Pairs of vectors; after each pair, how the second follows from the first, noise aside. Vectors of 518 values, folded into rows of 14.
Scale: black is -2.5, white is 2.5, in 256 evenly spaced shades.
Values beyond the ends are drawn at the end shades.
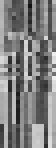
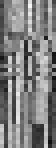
negated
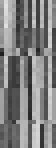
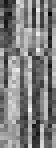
negated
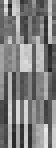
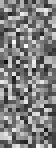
shuffled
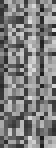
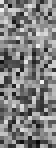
shuffled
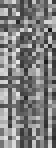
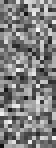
shuffled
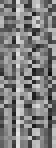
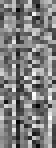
negated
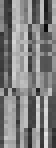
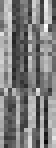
negated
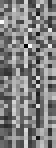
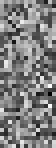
shuffled
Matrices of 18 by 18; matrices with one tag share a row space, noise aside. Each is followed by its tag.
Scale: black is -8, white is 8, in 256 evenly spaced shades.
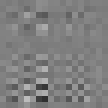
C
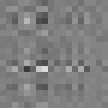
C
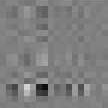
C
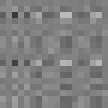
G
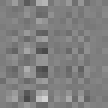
C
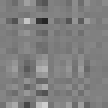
C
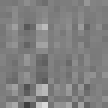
C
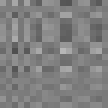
G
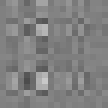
C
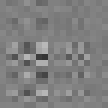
C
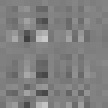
C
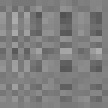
G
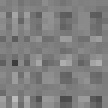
G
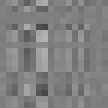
C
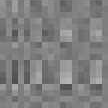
G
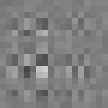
C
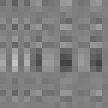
G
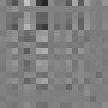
C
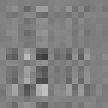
C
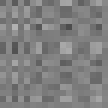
G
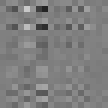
C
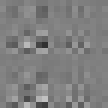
C
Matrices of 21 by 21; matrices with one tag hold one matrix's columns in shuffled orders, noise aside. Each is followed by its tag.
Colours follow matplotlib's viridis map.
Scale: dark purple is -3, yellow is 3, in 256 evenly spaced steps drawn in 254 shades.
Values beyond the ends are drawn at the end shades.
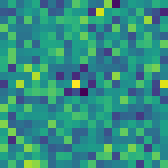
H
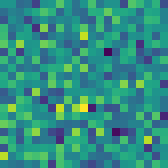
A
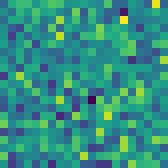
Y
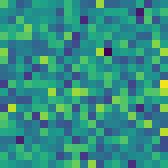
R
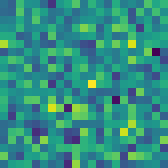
A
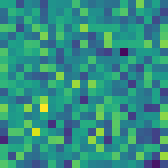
A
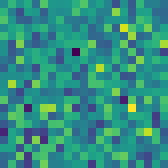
A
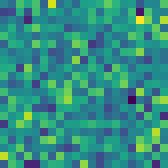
Y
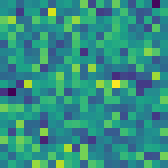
H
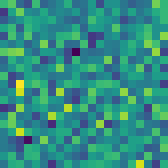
R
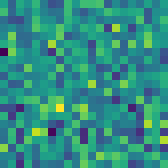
A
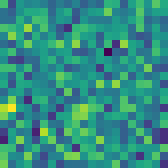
A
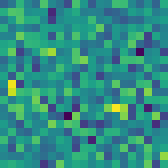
R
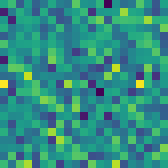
H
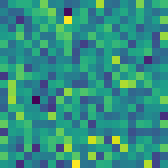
Y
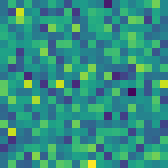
H
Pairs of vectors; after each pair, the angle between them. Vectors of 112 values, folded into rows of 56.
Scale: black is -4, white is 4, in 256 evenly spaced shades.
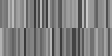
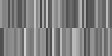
nearly opposite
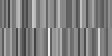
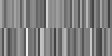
orthogonal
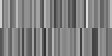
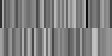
nearly opposite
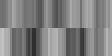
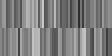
partly opposed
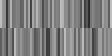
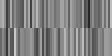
nearly parallel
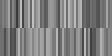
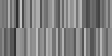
nearly parallel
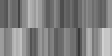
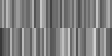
orthogonal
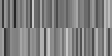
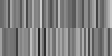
partly aligned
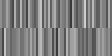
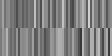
orthogonal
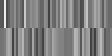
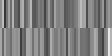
partly opposed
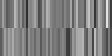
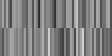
partly aligned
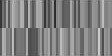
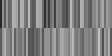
nearly parallel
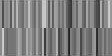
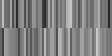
nearly opposite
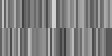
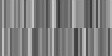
partly aligned
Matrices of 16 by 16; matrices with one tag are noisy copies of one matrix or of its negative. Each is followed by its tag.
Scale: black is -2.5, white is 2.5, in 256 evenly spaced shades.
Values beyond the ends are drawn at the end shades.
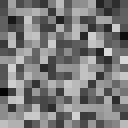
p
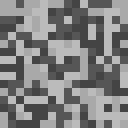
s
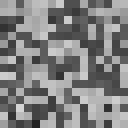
s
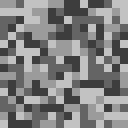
s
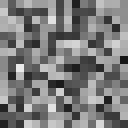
p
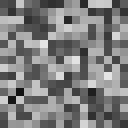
s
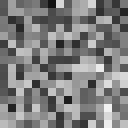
p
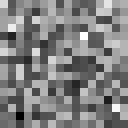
p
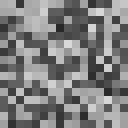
s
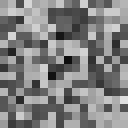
s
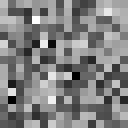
p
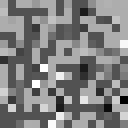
p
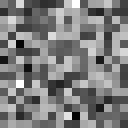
s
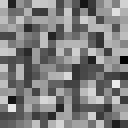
p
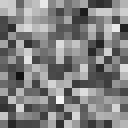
s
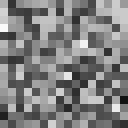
p
